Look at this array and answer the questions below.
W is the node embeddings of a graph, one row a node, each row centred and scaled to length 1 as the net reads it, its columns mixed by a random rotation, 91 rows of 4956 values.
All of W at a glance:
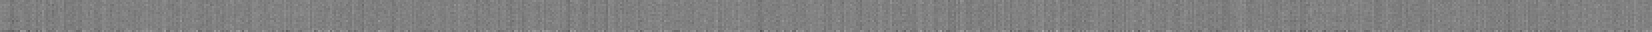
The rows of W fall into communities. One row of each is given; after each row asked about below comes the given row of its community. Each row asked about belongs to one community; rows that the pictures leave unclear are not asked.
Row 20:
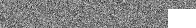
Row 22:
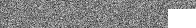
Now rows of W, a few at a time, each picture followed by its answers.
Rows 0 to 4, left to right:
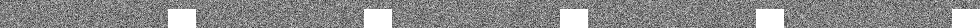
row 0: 22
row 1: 20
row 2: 22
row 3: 22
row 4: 20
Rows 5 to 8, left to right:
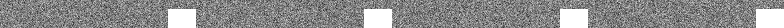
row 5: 22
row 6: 20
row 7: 22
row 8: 22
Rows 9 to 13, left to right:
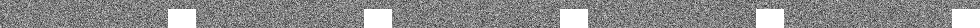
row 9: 20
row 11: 22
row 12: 20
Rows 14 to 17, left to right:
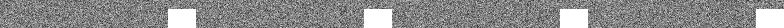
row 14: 22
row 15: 20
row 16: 20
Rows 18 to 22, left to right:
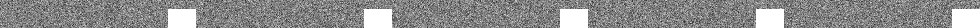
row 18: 22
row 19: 22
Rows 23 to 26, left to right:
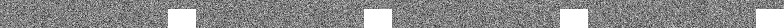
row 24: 22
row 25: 22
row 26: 22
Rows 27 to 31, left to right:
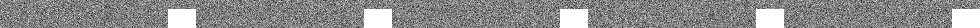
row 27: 20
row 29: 20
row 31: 20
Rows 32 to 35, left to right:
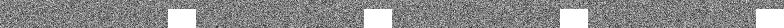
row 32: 20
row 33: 22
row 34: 20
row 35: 22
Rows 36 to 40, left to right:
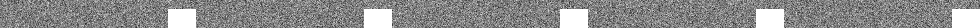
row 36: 22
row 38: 20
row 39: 20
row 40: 22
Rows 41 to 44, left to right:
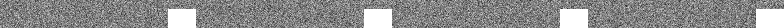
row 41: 20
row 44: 22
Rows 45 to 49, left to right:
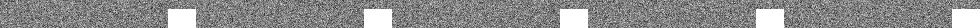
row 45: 22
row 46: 20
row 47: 20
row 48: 22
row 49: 20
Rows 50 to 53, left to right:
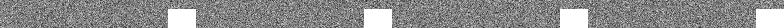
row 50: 20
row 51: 20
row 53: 22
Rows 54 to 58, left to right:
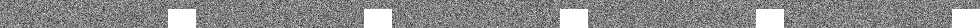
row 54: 22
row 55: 22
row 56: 20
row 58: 22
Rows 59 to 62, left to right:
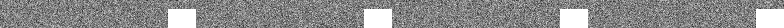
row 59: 20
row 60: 22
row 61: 22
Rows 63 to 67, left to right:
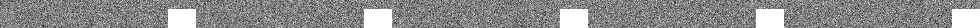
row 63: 22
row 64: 22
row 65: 22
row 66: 20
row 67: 20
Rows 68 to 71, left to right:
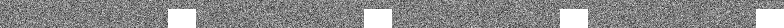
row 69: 22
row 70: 22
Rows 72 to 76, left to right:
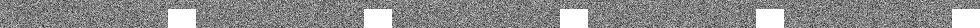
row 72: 22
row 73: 20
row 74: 20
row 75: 22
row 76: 22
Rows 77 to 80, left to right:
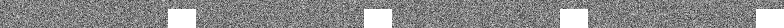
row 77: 20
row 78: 22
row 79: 22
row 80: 22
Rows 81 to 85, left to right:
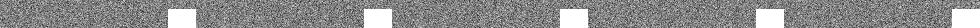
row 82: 20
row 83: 20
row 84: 20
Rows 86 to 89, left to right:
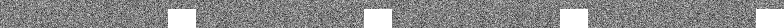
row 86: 20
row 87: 22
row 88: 22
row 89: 20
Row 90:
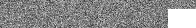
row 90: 22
